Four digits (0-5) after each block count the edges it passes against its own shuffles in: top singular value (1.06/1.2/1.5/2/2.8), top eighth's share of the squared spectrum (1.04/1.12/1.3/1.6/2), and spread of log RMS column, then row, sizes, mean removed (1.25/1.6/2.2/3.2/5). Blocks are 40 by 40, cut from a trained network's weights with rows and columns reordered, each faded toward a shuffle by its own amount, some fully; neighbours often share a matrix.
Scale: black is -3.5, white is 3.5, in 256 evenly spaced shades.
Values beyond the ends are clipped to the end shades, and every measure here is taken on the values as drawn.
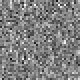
2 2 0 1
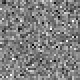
1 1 0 0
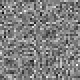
3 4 2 1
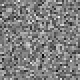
2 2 0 0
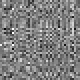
4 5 3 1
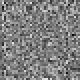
3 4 2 1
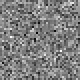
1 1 0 0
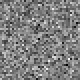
0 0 0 0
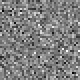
0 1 0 1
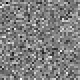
2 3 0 0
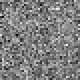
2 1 0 0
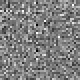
2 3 1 0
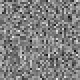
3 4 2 1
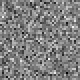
0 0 0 0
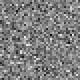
1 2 0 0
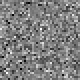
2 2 0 1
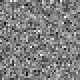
2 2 0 0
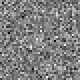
0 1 0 0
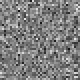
3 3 2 0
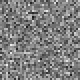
0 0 0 0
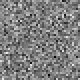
0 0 0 0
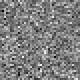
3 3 1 1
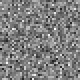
0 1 0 0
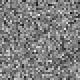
0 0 0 0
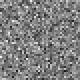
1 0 0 0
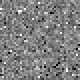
0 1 0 0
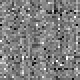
2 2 0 2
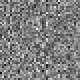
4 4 2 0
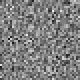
3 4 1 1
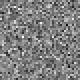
2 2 1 0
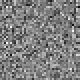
3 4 1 1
